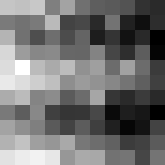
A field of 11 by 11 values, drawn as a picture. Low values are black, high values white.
Ninth with the highest average: middle left. Odd rows or columns: none. Slope: up to the left. Stripes: horizontal, repeating 2 times.
